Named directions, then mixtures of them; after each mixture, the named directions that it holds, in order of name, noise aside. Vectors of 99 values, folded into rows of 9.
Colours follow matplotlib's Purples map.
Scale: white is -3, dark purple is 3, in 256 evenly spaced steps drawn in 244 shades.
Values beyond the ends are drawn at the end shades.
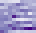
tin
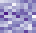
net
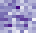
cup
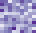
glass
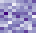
net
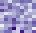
glass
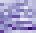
tin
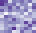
glass, net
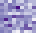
cup, glass, tin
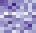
glass, net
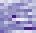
tin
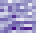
glass, tin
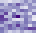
cup, net, tin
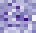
cup, net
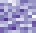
glass, net, tin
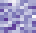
glass, net, tin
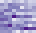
cup, tin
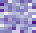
glass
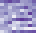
tin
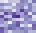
net, tin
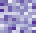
glass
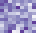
cup, glass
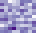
glass, net, tin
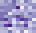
cup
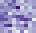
cup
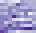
tin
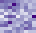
net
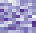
glass, net, tin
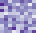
glass
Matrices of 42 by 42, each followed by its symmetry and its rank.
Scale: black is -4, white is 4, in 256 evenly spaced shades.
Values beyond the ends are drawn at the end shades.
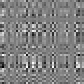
neither, rank two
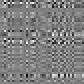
neither, rank two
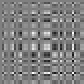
symmetric, rank one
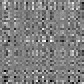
neither, rank three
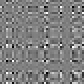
antisymmetric, rank two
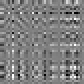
antisymmetric, rank two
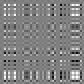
symmetric, rank one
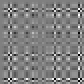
symmetric, rank one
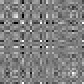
symmetric, rank three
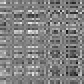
neither, rank three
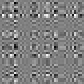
antisymmetric, rank two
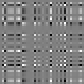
symmetric, rank one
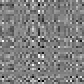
neither, rank three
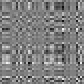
antisymmetric, rank two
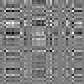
neither, rank two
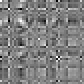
symmetric, rank three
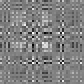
symmetric, rank three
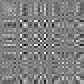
symmetric, rank three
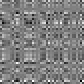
neither, rank two
